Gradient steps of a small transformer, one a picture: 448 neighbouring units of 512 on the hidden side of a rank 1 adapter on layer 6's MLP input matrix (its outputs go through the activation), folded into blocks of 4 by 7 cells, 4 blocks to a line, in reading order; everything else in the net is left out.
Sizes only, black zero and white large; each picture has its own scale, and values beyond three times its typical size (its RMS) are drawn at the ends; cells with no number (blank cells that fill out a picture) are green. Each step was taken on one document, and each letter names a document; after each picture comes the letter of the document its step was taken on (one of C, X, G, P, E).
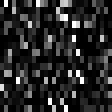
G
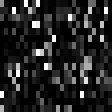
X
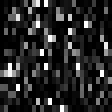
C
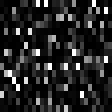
C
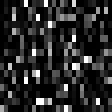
C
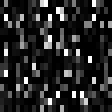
G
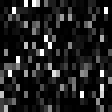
X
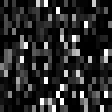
G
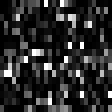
C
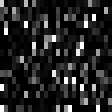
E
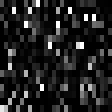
E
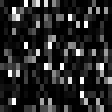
X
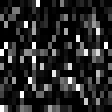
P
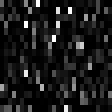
E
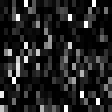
X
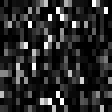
G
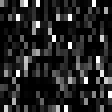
X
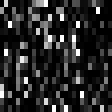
G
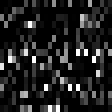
P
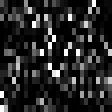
X
